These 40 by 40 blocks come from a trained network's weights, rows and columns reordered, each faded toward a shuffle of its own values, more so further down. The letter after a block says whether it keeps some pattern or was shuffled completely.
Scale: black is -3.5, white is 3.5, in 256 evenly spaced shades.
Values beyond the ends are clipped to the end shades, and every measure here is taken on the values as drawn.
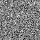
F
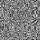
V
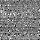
V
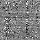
V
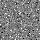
F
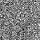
V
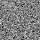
F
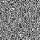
V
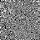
V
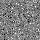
F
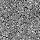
F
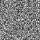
V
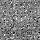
V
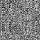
V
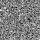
F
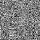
V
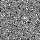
F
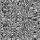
V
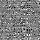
V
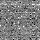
V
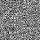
V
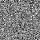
F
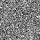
F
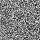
F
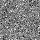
F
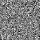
V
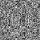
V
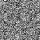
V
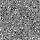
F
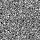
F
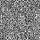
V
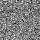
F
